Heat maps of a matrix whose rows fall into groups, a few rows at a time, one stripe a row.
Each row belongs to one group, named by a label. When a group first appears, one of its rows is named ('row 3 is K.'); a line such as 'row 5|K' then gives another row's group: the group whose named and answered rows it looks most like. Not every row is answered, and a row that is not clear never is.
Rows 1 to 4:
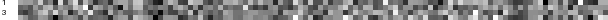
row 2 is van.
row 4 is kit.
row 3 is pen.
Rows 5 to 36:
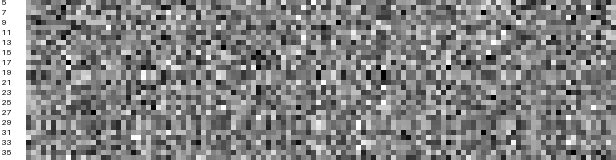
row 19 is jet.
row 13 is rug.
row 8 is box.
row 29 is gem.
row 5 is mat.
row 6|kit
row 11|kit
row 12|kit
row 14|box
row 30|gem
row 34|gem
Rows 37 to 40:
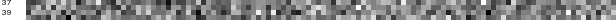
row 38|gem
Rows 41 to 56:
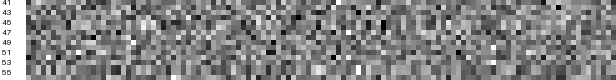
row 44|van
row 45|jet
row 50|rug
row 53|rug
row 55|gem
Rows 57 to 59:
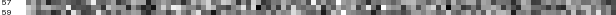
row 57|mat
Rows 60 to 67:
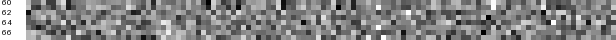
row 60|rug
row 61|rug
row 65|rug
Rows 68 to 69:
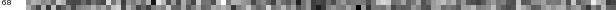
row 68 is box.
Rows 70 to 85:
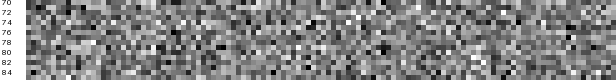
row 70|jet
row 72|kit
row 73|gem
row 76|jet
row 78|van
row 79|box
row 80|jet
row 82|pen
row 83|mat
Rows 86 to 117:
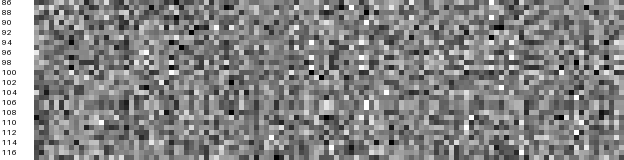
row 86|pen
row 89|pen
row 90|gem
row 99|kit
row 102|box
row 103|rug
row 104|rug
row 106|gem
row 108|box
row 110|van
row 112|box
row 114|jet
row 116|van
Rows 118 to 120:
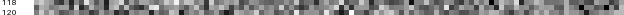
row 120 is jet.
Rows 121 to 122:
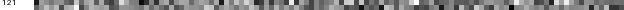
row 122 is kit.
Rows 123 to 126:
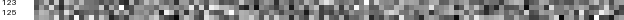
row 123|gem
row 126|kit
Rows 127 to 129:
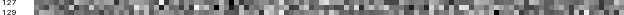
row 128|rug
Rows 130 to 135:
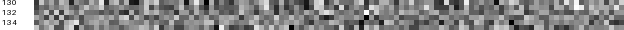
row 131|van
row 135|rug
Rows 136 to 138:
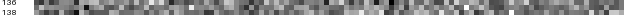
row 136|jet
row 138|kit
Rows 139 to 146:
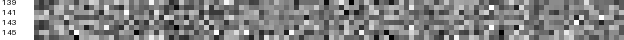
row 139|jet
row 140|pen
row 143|box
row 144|pen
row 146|jet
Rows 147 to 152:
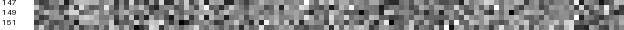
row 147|box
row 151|jet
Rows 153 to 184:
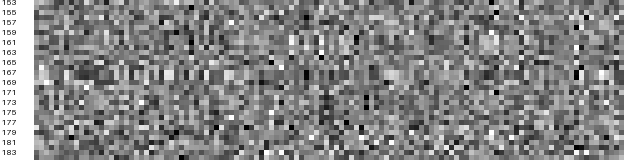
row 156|van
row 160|mat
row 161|mat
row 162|box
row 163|mat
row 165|mat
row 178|rug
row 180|kit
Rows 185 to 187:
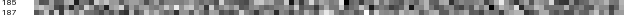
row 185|rug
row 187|gem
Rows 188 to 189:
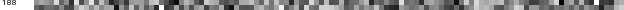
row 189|box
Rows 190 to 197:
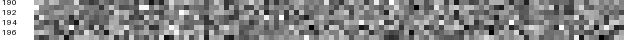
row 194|kit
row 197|box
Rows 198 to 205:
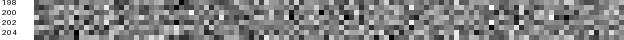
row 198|jet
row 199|pen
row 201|rug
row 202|pen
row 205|jet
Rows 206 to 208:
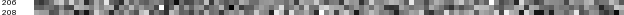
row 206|pen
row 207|box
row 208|mat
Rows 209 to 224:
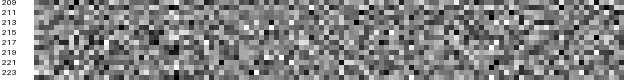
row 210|kit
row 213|mat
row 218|pen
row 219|kit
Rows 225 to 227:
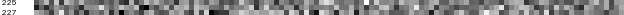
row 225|gem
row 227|mat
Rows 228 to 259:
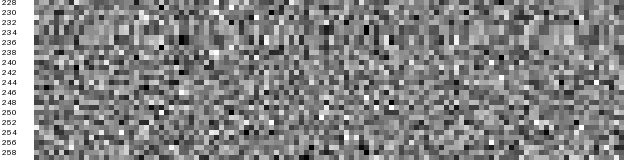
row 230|mat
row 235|jet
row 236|jet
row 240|pen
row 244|kit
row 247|gem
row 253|rug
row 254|mat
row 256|pen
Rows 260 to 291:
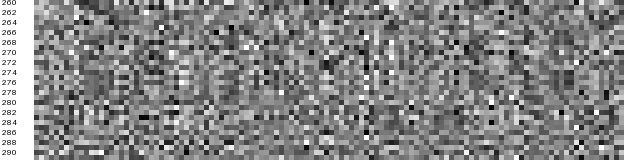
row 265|box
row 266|rug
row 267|gem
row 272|box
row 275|gem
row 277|gem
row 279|kit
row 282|kit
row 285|box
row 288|box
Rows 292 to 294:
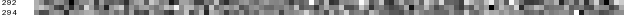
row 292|kit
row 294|box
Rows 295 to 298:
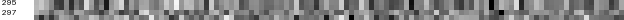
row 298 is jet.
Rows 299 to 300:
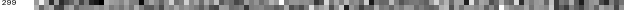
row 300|rug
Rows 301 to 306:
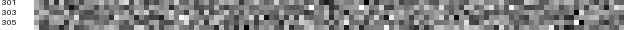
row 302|kit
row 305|box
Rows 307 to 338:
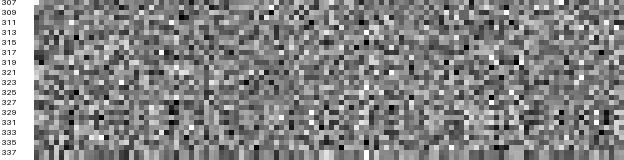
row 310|jet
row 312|van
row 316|mat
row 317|box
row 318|pen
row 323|mat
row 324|gem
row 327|pen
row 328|jet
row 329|kit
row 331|kit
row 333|box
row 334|van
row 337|gem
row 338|gem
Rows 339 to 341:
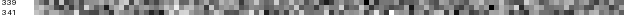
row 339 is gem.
